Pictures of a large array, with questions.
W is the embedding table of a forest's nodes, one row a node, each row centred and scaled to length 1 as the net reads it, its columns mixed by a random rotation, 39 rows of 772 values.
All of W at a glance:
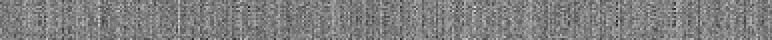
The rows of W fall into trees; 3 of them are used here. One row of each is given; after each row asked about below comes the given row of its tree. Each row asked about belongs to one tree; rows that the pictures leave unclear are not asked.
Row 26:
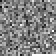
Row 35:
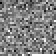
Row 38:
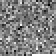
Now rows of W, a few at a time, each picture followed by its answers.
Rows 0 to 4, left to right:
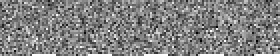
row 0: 38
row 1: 26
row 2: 26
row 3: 26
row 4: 26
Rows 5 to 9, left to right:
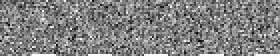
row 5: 35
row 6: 38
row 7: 38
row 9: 26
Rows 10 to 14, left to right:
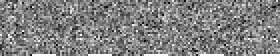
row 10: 38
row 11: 38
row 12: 26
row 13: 35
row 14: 38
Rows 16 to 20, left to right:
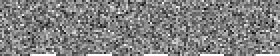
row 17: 26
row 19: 38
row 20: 26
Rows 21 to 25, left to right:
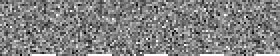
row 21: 26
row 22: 26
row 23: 35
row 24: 26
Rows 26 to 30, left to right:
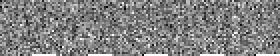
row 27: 38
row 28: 38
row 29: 38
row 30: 38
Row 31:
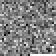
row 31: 26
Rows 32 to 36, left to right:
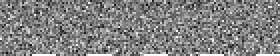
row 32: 38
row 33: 26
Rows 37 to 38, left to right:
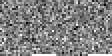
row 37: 26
